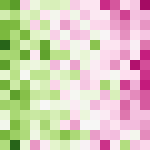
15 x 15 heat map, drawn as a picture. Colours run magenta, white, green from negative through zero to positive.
Grain: fine. Stripes: none. Slope: up to the left.
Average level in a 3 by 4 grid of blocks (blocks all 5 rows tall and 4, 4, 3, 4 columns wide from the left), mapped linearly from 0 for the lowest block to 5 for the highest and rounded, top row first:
5320
5320
5421
